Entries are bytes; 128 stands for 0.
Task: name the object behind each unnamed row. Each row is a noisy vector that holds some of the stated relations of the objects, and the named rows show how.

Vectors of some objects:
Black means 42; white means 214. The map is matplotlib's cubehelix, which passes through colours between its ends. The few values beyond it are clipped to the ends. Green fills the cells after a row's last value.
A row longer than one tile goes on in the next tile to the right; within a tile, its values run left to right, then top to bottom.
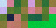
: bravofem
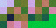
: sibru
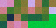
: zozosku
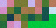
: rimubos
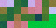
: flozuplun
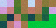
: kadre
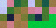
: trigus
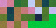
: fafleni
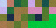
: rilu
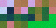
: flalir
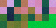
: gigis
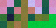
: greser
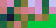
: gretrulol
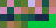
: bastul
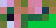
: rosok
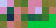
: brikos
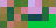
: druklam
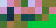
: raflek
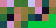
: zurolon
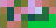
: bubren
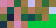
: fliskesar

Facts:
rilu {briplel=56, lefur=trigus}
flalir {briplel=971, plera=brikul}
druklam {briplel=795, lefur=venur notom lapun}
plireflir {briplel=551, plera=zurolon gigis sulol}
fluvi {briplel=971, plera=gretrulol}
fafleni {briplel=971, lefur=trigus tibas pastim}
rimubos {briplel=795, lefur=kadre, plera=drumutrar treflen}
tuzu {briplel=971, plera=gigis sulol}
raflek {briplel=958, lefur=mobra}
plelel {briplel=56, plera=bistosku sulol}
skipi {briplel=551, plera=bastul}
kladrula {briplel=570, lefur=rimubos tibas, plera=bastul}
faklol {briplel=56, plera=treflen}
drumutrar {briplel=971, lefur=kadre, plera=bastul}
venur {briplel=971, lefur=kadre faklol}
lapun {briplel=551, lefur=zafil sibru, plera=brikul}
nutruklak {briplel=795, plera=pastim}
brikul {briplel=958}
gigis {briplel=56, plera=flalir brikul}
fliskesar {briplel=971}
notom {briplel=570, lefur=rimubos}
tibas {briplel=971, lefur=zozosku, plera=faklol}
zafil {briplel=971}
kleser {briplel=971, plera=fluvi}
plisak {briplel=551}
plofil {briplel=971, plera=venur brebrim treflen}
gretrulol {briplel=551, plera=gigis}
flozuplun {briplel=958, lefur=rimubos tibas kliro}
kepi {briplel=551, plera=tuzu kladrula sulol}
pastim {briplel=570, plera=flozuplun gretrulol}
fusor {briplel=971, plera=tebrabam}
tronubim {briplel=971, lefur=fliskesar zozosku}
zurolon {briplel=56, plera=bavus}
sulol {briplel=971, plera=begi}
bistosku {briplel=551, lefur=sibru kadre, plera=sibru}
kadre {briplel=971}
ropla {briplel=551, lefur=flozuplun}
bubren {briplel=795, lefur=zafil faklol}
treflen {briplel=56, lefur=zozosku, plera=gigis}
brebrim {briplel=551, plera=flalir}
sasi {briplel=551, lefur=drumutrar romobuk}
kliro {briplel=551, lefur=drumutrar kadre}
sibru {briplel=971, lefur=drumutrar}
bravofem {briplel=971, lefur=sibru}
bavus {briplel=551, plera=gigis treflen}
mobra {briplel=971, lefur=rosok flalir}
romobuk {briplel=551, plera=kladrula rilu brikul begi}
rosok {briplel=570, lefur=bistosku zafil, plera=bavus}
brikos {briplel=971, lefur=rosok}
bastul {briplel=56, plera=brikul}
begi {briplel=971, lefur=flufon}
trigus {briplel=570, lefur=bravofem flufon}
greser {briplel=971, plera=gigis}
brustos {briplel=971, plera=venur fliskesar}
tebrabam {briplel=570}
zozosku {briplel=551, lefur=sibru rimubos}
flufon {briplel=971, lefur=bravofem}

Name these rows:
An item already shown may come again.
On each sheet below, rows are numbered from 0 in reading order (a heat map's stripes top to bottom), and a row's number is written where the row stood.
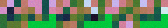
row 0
gigis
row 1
skipi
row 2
rimubos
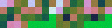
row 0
tibas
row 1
begi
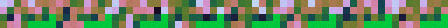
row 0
zafil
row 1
tronubim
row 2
faklol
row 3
kladrula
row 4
skipi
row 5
kadre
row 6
gigis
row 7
sibru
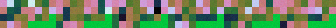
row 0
pastim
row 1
treflen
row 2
bavus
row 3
drumutrar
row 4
fluvi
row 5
sasi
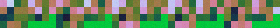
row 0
nutruklak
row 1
kleser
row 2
sibru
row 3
bistosku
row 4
tronubim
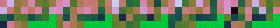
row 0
romobuk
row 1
lapun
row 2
begi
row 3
brikul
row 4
brebrim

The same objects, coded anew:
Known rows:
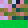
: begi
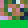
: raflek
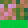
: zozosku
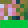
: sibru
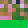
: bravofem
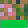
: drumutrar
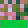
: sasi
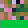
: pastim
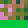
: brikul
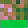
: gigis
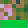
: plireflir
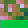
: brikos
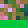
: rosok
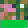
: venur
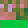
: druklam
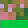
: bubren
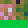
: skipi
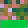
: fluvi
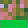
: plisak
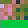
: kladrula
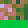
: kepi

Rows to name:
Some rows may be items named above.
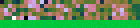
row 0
fliskesar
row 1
begi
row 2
rosok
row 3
tibas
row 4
lapun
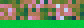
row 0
faklol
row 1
fafleni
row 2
bistosku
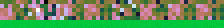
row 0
zafil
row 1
romobuk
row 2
sibru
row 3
rimubos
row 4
flalir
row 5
treflen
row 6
kladrula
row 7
rimubos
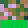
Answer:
tronubim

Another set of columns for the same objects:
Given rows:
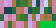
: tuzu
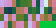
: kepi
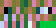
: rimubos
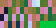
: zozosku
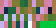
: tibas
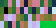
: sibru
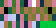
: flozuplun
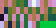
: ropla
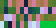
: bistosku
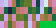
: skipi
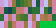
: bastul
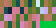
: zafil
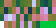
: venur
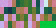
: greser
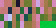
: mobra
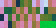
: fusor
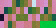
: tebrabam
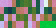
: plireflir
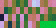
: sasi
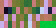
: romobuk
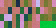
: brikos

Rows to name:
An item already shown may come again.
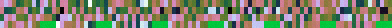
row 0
brebrim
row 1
fliskesar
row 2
kladrula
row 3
faklol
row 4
sibru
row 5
brikos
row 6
pastim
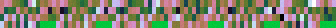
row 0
treflen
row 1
romobuk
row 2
skipi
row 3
flalir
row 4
drumutrar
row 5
fafleni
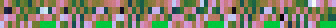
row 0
faklol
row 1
lapun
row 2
rosok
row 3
brikul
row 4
rosok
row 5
tronubim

